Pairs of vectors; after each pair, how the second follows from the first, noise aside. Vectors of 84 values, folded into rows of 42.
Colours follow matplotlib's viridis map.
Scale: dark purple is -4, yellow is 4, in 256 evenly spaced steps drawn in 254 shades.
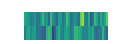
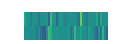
partly zeroed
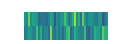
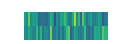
copied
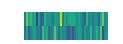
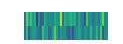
copied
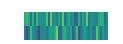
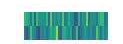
copied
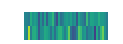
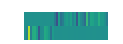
partly zeroed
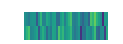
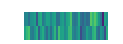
copied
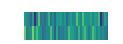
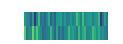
copied
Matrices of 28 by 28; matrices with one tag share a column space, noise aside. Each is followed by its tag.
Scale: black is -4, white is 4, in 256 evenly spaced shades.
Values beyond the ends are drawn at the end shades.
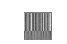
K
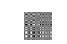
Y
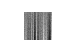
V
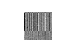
K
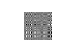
Y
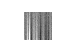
V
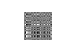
Y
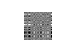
Y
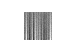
V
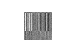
K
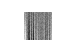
V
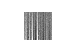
V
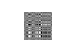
Y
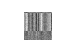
K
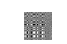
Y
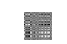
Y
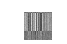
K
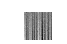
V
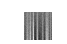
V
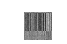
K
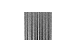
V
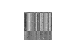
K
